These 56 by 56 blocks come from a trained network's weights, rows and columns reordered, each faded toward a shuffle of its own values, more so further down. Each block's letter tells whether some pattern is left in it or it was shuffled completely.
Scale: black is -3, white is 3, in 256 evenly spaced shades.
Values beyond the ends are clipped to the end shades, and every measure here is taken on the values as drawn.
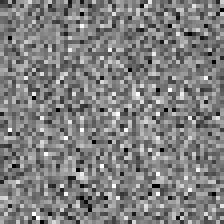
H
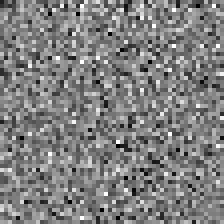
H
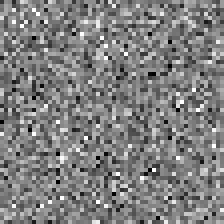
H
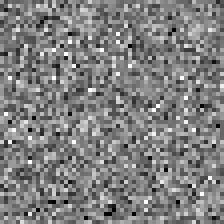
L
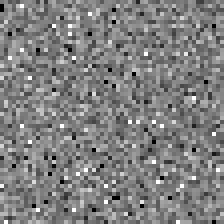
L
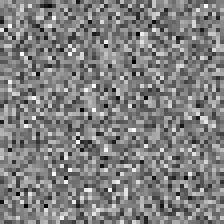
L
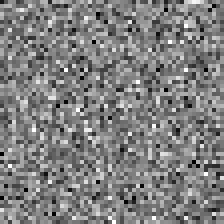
H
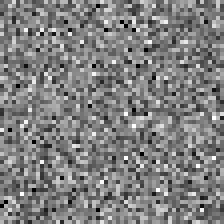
H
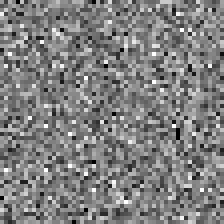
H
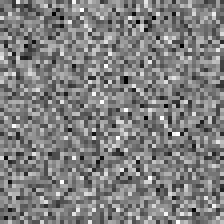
H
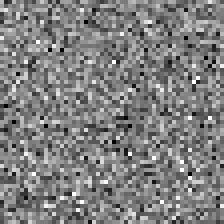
L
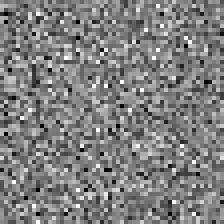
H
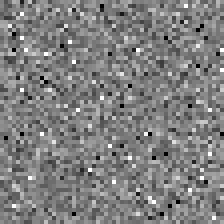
L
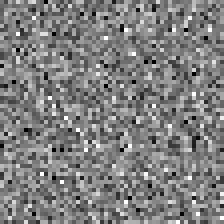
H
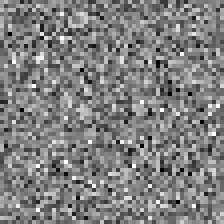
H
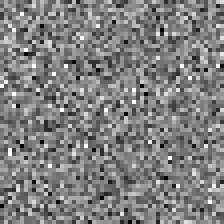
L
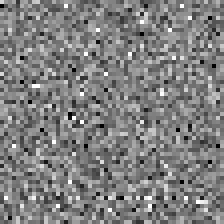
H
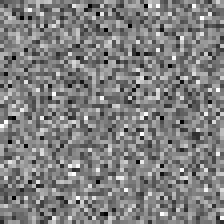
L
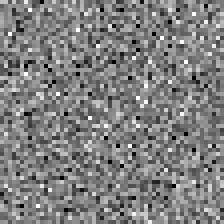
L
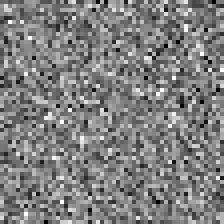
L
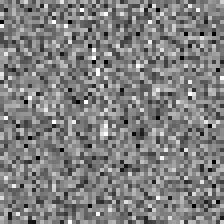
L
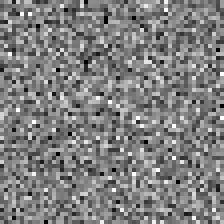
L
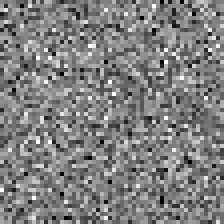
L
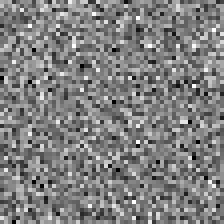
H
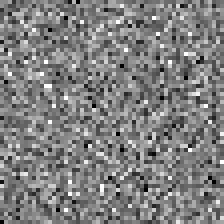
L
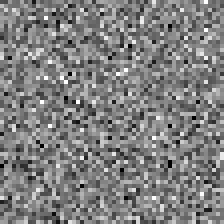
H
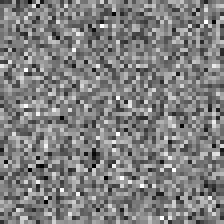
L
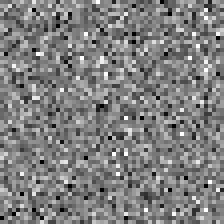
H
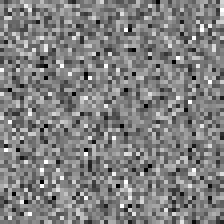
L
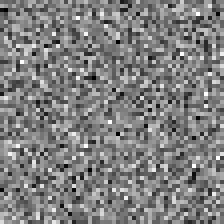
L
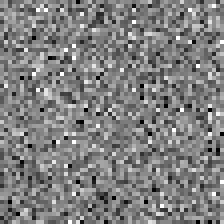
H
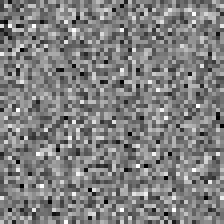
L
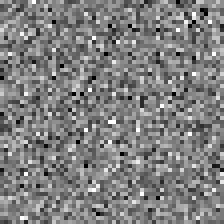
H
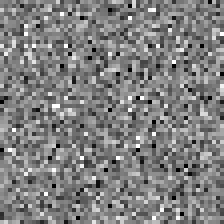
L
